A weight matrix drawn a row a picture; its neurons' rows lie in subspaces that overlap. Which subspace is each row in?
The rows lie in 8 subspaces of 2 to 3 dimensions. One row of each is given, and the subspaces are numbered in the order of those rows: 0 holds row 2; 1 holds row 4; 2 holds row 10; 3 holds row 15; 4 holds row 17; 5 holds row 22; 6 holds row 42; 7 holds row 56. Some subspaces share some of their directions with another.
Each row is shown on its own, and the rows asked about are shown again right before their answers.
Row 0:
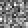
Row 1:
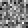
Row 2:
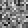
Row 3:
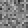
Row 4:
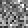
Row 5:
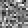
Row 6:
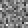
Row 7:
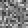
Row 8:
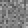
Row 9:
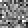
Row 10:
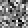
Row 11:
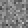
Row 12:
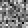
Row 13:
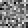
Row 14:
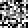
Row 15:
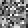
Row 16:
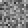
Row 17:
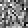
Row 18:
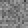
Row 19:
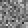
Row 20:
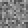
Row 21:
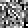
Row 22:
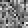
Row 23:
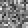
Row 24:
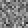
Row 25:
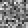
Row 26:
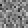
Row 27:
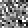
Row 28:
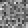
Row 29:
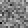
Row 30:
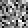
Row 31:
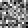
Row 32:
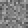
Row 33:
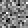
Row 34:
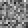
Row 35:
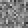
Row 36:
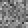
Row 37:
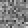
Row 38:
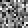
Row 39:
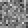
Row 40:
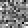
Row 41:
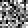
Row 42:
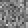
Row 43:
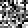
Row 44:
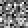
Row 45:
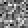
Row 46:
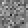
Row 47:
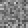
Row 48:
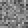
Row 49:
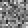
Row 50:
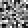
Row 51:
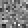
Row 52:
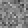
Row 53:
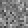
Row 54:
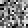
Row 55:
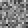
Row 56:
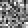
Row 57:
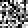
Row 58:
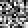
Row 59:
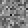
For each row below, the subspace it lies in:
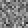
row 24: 5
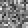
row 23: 0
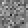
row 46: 3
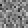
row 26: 5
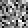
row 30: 2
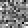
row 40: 1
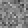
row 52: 1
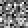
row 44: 7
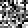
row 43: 0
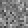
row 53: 1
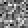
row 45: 7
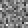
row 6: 5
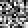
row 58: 7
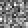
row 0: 7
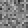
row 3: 0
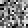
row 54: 4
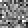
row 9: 2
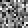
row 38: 5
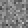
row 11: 2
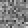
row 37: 1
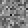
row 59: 3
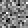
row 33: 0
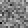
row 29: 4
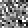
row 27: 2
